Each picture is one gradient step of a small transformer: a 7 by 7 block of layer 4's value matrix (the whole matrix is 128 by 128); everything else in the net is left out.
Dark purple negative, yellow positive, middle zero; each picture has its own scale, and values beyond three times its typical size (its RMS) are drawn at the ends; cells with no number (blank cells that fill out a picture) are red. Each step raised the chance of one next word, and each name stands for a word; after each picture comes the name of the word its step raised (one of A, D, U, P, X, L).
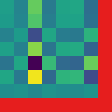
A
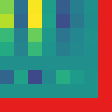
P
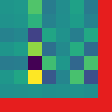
A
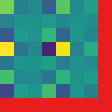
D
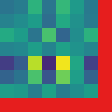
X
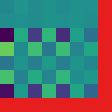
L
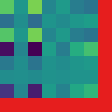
P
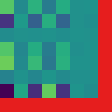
P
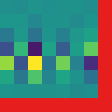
X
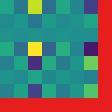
D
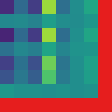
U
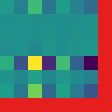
X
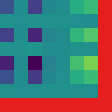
U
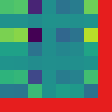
U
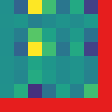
D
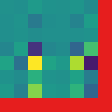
X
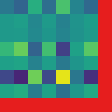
P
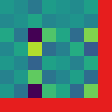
L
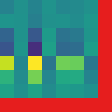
X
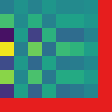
L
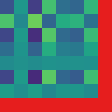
U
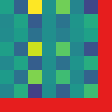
D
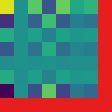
P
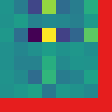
U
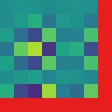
L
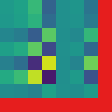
A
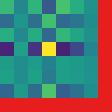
P
